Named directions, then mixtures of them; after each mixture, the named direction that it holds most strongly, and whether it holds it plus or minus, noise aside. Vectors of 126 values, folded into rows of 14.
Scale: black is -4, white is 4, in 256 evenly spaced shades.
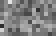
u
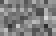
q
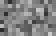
u, minus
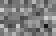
q, plus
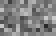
u, minus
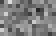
u, plus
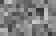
q, plus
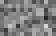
q, minus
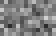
q, plus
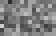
u, minus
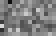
u, minus
